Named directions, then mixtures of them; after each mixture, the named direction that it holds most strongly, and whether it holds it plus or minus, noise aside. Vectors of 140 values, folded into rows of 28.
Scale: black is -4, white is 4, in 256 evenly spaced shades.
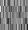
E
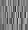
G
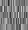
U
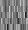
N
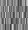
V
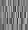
G, plus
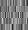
V, minus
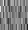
E, plus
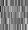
E, minus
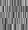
U, minus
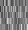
E, minus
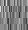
E, plus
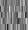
N, plus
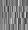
G, minus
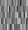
N, minus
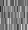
E, minus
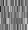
E, minus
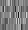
U, minus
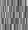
V, plus
